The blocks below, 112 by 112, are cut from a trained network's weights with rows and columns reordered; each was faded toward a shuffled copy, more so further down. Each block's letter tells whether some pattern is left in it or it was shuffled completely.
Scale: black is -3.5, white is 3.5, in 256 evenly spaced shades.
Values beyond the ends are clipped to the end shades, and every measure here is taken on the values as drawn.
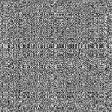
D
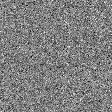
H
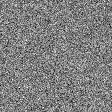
H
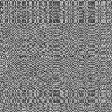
D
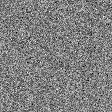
H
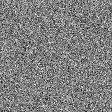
H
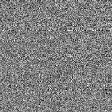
D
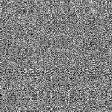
D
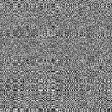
D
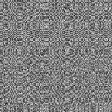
D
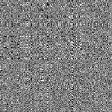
D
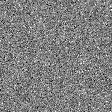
H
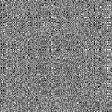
D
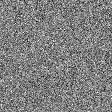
H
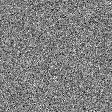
H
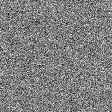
H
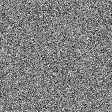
H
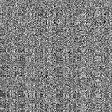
D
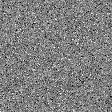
H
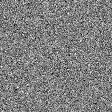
H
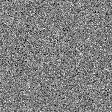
H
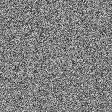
H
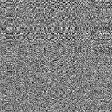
D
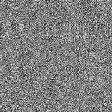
D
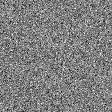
H
